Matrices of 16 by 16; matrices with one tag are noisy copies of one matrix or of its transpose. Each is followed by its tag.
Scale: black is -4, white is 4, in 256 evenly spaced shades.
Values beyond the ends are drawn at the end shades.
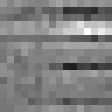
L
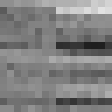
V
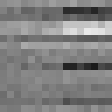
L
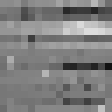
L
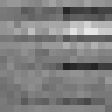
L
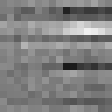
L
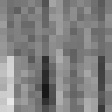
V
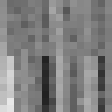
V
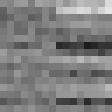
V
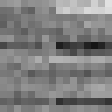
V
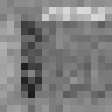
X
